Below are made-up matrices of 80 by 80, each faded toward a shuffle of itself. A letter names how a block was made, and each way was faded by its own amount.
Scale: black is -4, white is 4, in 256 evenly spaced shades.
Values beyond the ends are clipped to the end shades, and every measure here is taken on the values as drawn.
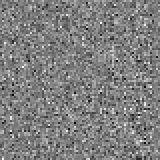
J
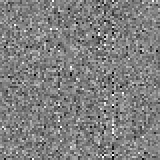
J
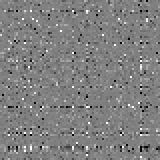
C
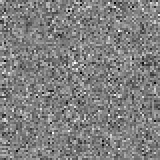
J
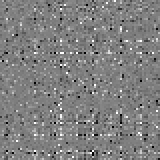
C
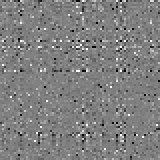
C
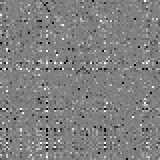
C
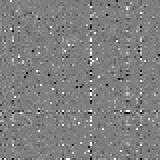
C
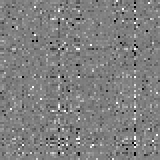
C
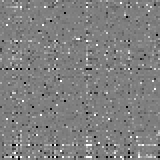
C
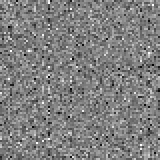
J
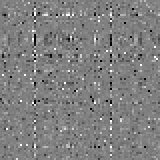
C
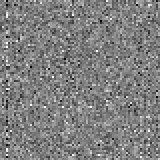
J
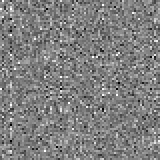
J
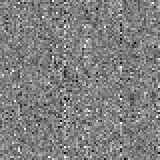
J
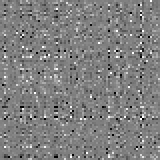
C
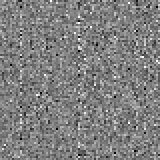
J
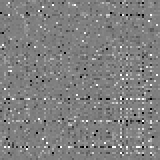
C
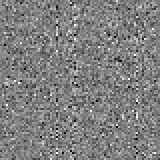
J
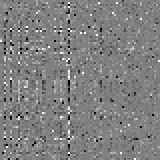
C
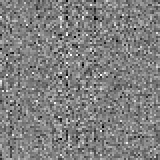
J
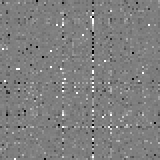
C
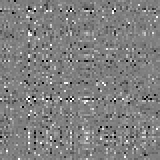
C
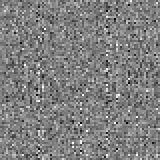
J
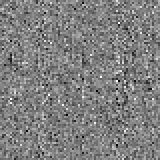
J
